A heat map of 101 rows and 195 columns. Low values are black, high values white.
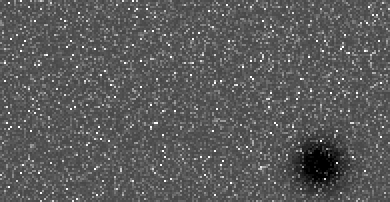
No row or column stands out. The values are skewed, with a long tail toward high values. The bottom right is the ninth with the lowest average. One dip sinks in the bottom right.
